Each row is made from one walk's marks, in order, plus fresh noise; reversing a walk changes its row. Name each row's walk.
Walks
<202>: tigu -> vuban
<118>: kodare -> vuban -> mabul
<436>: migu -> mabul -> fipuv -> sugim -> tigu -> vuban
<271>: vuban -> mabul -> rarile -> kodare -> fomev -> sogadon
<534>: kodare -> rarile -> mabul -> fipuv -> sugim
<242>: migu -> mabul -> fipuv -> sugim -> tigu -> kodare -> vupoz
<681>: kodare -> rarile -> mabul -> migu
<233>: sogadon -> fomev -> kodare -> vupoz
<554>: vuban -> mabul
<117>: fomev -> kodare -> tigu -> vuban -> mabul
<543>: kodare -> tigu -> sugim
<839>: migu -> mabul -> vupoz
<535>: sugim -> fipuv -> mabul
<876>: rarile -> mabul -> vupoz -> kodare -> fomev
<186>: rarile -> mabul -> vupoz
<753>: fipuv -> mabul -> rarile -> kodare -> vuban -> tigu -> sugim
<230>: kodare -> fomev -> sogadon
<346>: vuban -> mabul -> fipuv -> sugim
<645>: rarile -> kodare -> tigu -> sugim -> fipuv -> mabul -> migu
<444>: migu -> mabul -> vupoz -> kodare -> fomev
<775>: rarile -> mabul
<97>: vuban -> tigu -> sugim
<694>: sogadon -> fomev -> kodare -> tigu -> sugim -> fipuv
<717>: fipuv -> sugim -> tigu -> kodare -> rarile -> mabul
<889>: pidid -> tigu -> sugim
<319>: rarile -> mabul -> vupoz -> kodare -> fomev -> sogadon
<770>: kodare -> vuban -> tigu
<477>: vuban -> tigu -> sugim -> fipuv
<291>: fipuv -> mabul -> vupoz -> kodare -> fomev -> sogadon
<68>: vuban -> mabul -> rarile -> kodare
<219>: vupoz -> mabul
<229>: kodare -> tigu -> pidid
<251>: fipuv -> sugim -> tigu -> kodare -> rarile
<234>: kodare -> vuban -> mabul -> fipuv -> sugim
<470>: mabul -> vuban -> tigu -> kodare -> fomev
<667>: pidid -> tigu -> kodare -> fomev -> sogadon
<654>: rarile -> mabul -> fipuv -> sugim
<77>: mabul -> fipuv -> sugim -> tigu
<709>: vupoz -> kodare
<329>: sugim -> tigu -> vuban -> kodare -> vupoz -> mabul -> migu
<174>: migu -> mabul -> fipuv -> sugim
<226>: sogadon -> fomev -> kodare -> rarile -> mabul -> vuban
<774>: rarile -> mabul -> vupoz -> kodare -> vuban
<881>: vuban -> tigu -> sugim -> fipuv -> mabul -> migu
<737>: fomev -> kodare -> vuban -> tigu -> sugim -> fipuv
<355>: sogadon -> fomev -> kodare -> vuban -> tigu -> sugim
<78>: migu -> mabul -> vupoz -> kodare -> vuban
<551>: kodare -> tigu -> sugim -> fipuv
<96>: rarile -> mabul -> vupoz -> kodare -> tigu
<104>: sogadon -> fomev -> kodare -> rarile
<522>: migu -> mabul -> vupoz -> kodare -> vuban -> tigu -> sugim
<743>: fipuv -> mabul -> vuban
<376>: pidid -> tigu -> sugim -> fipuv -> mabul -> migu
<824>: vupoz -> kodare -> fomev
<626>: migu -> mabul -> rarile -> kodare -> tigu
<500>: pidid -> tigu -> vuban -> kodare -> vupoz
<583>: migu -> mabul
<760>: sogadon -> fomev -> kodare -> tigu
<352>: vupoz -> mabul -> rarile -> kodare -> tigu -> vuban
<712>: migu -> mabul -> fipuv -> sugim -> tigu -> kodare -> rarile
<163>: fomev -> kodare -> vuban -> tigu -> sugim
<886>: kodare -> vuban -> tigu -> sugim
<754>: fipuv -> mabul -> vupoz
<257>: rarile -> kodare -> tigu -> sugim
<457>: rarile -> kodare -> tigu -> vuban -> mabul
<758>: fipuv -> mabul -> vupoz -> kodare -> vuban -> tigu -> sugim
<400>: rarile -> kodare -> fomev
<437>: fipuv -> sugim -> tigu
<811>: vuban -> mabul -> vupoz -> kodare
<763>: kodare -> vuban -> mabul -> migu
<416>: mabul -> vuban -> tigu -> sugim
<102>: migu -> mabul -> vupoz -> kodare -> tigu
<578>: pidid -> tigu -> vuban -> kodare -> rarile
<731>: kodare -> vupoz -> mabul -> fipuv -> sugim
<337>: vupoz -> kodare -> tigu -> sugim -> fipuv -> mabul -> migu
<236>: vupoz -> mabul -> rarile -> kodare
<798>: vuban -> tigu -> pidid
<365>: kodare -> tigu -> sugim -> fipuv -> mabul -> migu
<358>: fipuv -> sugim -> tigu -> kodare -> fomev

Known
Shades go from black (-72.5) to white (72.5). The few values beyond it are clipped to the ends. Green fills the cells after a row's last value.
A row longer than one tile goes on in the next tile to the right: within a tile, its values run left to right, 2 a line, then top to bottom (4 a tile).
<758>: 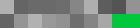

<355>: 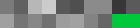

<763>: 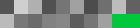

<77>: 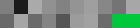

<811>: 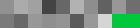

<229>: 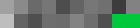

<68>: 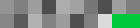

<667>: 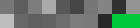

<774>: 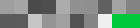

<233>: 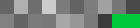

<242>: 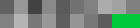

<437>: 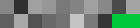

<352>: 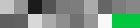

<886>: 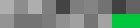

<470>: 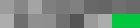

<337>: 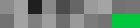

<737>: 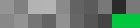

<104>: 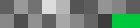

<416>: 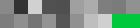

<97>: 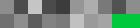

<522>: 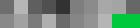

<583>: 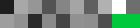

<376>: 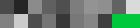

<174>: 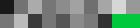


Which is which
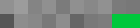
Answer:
<731>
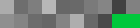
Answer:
<551>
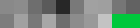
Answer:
<329>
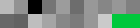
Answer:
<96>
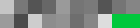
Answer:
<457>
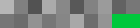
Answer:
<257>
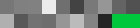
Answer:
<760>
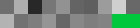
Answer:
<626>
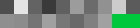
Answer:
<78>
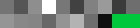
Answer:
<694>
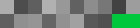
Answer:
<251>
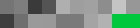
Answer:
<186>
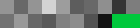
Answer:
<358>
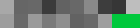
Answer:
<578>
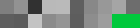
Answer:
<319>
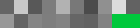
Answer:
<681>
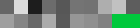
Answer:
<102>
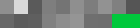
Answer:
<709>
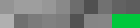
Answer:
<117>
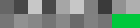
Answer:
<743>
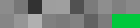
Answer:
<645>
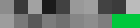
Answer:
<798>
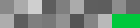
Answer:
<118>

